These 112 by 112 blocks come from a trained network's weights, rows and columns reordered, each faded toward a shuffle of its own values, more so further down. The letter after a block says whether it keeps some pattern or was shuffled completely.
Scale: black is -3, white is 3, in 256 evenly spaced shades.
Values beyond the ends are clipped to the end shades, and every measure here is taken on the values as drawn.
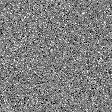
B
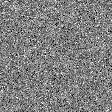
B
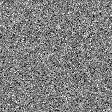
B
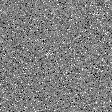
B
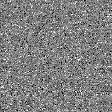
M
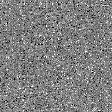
M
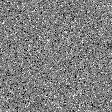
B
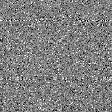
M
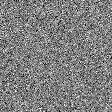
B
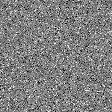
B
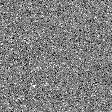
B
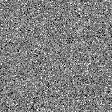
M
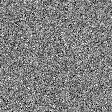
B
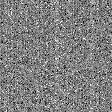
M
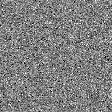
M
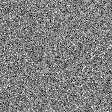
B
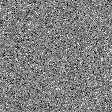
B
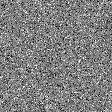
B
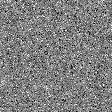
B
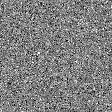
B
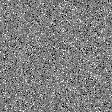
M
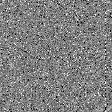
M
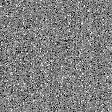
M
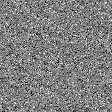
B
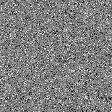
M
